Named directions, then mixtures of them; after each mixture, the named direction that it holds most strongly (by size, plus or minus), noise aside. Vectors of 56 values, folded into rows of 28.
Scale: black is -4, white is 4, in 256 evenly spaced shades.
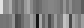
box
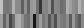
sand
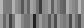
sand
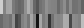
box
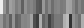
box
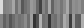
sand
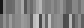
box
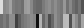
box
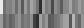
sand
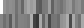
box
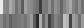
box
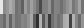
box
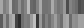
box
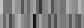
sand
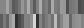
sand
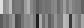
box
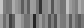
sand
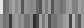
sand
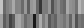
sand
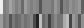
box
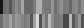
box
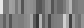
box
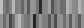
sand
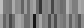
sand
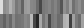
box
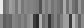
box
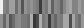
sand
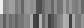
box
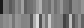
box
